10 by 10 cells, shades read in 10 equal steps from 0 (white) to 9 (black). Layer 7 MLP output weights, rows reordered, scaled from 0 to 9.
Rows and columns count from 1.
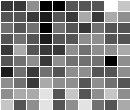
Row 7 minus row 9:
4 2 4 4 0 2 -2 2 4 0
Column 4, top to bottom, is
9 8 9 8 7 7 5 3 1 1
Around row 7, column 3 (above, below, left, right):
4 7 5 5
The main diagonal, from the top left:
7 6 5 8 7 5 4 4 2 3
